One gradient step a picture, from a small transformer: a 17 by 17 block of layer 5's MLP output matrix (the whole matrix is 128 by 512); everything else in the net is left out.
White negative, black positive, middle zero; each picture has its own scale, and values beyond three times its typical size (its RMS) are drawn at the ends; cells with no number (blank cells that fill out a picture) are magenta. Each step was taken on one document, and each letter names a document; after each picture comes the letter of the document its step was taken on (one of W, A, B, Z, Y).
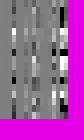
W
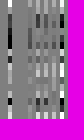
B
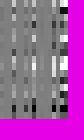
W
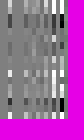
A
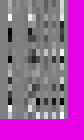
B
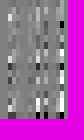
B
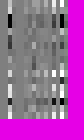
A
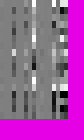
W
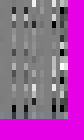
W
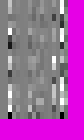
A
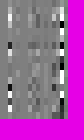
B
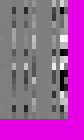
W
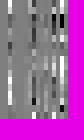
A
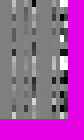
W
